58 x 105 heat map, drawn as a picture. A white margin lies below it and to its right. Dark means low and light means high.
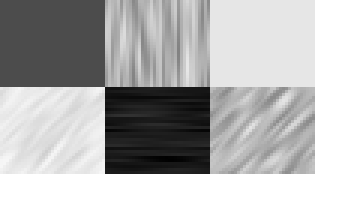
It is made of 2 by 3 panels. Panel 1,1: low, flat. Panel 1,2: high, streaked downward. Panel 1,3: very high, flat. Panel 2,1: very high, slanting up to the right, faint in contrast. Panel 2,2: very low, streaked across, faint in contrast. Panel 2,3: high, slanting up to the right.
